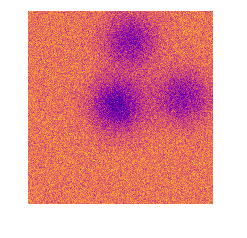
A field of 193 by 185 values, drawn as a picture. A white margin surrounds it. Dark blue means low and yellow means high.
Stripes: none. Average level on the scale: 60%. Ninth with the lowest average: centre. Dips: three.
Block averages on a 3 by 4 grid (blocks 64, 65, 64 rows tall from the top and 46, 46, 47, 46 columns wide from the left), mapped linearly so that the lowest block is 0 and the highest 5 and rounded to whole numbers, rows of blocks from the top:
5 3 0 4
5 0 0 0
5 5 5 5
